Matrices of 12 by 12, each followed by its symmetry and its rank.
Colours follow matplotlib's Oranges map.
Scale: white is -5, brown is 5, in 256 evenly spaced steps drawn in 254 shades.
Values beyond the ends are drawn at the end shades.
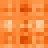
antisymmetric, rank two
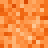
neither, full rank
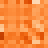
antisymmetric, rank two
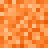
symmetric, full rank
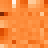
antisymmetric, rank two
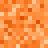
neither, full rank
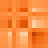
symmetric, rank one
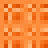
symmetric, rank one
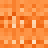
neither, rank two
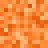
antisymmetric, full rank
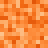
antisymmetric, full rank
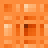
symmetric, rank one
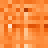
antisymmetric, rank two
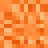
antisymmetric, rank two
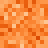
symmetric, full rank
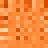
neither, rank two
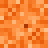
symmetric, full rank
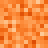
antisymmetric, full rank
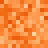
neither, full rank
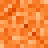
symmetric, full rank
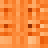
neither, rank two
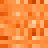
neither, rank two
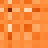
symmetric, rank one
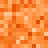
antisymmetric, full rank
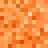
neither, full rank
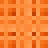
symmetric, rank one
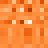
neither, rank two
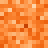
neither, full rank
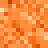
antisymmetric, full rank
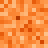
symmetric, full rank
